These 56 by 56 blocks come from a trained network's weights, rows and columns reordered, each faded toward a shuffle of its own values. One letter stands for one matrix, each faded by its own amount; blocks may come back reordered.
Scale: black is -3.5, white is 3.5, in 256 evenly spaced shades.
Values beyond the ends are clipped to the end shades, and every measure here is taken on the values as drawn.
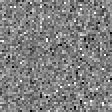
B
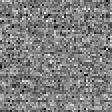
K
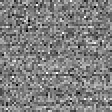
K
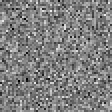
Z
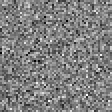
Z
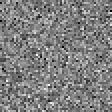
Z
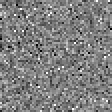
B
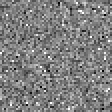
B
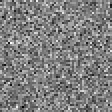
Z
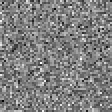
Z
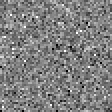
B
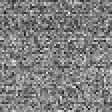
K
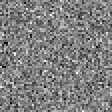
Z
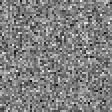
Z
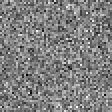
Z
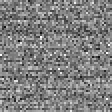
K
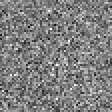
Z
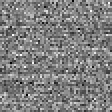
K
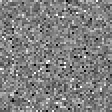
B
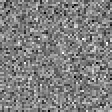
Z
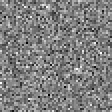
Z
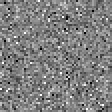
B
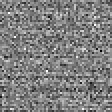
K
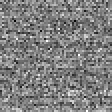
K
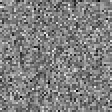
Z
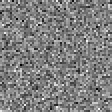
Z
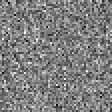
Z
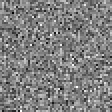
Z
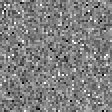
B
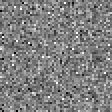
B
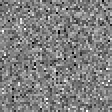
B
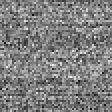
K
